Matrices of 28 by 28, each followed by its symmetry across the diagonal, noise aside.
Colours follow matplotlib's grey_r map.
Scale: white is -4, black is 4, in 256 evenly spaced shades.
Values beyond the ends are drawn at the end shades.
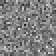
symmetric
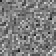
symmetric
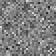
symmetric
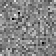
symmetric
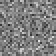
neither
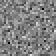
symmetric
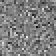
antisymmetric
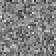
neither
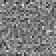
neither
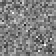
symmetric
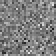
antisymmetric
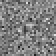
antisymmetric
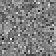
antisymmetric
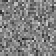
neither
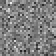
neither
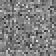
antisymmetric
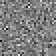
antisymmetric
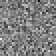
antisymmetric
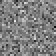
neither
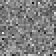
antisymmetric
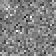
symmetric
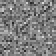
neither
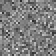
symmetric
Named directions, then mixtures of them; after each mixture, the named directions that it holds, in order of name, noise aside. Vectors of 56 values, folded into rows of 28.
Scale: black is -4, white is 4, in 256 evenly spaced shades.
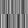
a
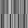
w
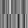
a, w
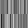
a, w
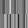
a, w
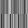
w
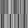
w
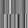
a, w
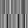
a, w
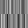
a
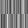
a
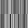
w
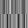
a, w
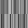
w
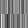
a, w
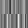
a, w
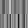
a, w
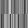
w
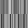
w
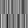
a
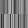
w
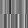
a, w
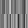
a, w
